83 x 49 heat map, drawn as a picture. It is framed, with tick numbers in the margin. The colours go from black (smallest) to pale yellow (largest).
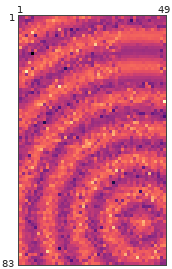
Odd patch: calmer, in the top right. Mirror symmetry: none. Calmest part: top right. Slope: none. Rings: centred on the bottom right. Odd rows or columns: none.
